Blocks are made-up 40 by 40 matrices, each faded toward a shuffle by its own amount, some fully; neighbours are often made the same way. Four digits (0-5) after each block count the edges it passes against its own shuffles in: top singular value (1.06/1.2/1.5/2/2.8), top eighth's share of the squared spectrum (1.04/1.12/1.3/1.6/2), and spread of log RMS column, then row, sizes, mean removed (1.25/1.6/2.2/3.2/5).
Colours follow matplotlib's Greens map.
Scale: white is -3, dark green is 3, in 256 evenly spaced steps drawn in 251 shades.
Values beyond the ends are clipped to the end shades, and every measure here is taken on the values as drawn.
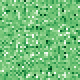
3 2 1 0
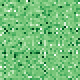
3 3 0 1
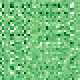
4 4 3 2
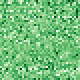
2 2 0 2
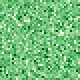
0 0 0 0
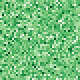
0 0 0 0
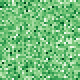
0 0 0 0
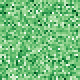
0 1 0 2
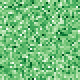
0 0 0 0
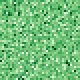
0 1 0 0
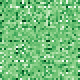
1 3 2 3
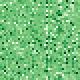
3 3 1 0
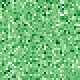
1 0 0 0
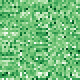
4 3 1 2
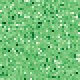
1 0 0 0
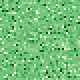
1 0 0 0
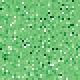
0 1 0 0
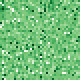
2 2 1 0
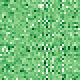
4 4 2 2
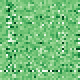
2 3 2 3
